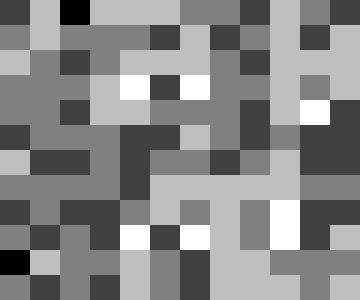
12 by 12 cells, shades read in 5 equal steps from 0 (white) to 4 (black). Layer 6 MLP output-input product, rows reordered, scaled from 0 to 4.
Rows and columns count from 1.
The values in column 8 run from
1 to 3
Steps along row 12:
up down up down up up down same same up down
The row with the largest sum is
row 6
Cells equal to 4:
2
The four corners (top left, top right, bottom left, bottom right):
3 3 2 1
